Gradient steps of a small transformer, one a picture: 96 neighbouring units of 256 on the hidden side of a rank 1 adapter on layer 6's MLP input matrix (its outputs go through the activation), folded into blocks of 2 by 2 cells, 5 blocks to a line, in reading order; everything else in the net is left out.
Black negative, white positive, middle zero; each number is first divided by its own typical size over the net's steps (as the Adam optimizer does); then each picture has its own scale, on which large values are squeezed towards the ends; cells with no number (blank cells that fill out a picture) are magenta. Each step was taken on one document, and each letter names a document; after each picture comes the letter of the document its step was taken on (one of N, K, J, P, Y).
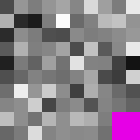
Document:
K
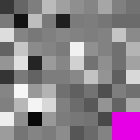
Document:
K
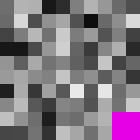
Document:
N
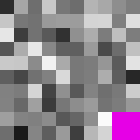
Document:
N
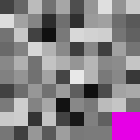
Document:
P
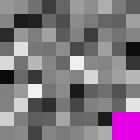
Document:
K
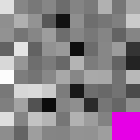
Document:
K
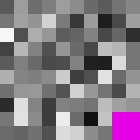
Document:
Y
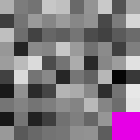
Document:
N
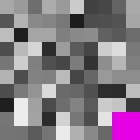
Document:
Y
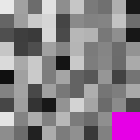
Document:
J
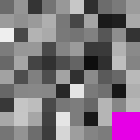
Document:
Y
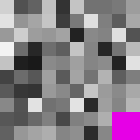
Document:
J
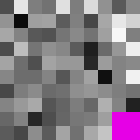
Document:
N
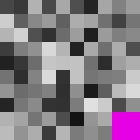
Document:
P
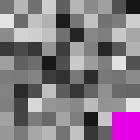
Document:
J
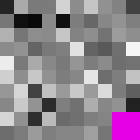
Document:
K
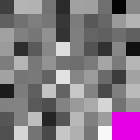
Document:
N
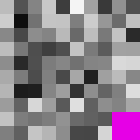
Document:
J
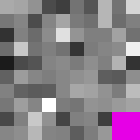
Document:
K
